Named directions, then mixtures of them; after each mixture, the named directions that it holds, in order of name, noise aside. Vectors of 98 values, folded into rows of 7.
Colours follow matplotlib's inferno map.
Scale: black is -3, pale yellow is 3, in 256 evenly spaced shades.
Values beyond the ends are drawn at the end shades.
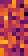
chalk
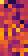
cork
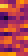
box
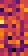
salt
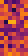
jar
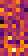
salt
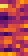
box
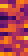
box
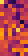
cork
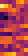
box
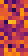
jar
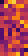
cork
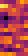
box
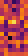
jar, salt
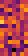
salt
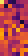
cork
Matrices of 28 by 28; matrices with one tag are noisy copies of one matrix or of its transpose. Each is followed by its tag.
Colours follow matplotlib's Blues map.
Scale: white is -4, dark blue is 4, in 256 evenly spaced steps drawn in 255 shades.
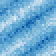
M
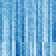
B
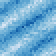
M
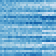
B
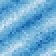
M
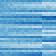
B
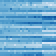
B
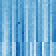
B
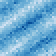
M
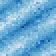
M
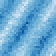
M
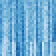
B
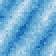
M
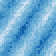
M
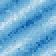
M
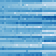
B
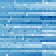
B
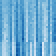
B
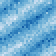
M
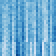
B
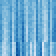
B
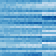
B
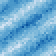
M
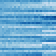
B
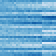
B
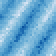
M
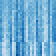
B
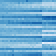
B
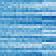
B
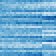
B
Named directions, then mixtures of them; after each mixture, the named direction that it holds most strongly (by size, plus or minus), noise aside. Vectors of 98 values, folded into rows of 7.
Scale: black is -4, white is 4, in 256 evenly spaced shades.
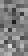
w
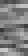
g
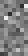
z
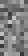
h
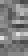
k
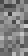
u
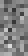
w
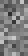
u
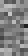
u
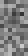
w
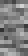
g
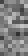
k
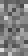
z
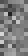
h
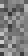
h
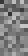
u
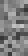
k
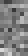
g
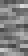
g
